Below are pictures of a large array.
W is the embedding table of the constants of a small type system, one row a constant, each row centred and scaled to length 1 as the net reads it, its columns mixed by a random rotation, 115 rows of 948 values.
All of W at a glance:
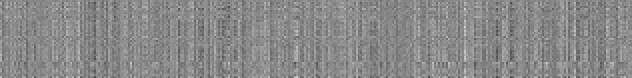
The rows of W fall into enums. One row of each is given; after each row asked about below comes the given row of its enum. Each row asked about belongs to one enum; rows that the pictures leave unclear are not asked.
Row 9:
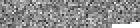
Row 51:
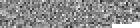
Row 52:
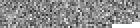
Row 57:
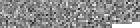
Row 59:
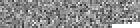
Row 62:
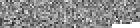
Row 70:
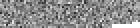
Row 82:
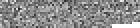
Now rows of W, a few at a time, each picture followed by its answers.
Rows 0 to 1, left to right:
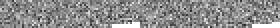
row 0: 59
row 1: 52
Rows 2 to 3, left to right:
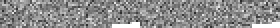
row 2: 9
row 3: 51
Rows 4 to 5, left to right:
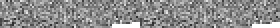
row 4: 62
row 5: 62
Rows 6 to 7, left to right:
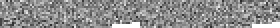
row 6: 62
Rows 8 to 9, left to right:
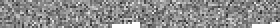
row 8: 59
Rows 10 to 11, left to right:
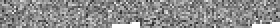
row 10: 9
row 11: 62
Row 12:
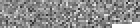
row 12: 57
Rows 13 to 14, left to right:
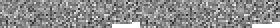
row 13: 57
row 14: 57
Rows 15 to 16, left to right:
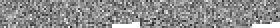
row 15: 52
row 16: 62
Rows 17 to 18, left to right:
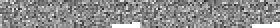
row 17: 82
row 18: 82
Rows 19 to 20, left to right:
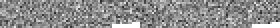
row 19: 51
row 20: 9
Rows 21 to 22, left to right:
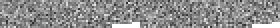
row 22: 52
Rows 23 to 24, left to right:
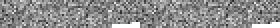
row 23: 9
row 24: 9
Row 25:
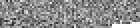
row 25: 62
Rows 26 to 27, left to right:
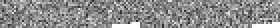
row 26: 9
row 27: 59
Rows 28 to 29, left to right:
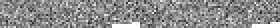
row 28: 57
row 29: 9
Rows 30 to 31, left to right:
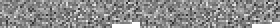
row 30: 57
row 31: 57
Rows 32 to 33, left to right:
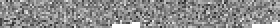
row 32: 62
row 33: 70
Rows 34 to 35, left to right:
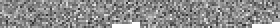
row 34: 57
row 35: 52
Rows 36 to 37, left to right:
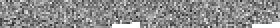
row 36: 62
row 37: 52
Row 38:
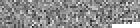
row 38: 59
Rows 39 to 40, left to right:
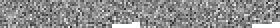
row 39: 52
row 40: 57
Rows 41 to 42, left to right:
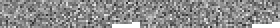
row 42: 52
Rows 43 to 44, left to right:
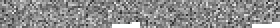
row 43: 9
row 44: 57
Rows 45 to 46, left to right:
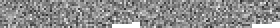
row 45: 52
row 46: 51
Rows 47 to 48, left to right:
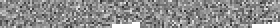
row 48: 59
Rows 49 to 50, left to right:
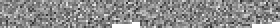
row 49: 57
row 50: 51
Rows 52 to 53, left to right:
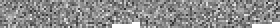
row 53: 57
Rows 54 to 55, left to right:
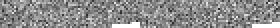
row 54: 9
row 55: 57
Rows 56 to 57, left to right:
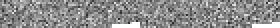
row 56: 9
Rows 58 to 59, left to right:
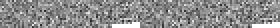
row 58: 59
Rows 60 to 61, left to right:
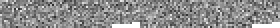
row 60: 82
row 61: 52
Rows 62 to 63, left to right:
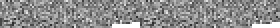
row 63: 62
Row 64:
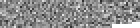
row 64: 51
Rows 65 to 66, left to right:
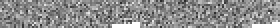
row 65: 59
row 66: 70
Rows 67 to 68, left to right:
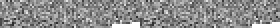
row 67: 62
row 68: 62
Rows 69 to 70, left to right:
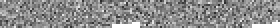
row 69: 51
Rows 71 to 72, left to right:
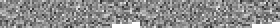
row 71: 51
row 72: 51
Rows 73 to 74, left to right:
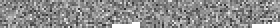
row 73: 52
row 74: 59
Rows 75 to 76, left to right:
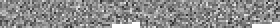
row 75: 51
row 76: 57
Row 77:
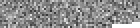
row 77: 52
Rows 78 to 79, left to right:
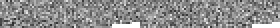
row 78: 62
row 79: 52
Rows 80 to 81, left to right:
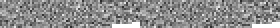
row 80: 51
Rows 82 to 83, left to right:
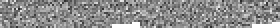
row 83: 51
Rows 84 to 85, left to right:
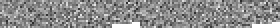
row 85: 51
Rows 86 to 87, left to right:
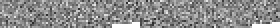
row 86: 57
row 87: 62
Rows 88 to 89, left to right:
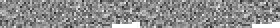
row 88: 51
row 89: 51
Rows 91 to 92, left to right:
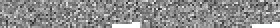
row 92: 82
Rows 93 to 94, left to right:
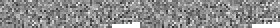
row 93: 59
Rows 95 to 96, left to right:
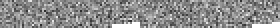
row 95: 59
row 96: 52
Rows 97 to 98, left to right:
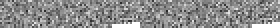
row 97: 59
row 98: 59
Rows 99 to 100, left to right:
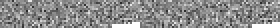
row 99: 59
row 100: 59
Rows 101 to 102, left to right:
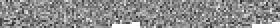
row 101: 62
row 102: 51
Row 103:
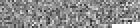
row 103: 59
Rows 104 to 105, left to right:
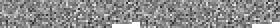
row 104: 57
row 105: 57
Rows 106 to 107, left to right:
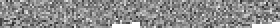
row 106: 62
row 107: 51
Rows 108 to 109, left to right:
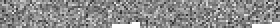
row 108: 9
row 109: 57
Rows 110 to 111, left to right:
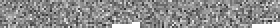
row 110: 52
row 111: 59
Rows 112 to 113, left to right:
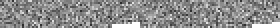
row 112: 59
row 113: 52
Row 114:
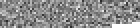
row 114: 51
